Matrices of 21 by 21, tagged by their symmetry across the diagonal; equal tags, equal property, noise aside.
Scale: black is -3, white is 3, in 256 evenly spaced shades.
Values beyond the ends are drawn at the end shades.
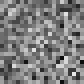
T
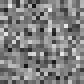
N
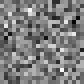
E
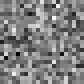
N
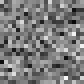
E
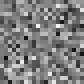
N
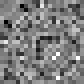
T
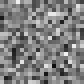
N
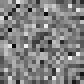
T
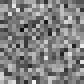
E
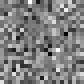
E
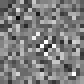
T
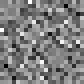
T
